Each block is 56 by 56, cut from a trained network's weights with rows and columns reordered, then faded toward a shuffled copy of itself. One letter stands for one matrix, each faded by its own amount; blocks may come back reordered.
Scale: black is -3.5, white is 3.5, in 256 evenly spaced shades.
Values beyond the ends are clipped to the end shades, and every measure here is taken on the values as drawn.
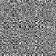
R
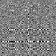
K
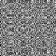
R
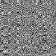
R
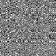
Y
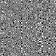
Y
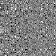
Y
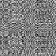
R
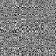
R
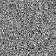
K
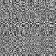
R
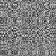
R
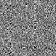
K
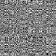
R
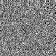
K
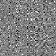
Y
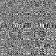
R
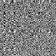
K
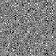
Y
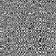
R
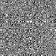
Y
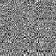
R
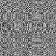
R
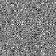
Y
